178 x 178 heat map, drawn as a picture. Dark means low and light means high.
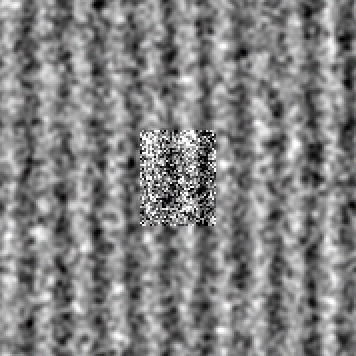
Average level on the scale: 50%. Slope: none. Stripes: upright, repeating 10 times. Odd patch: rougher, in the centre. Seam: none.
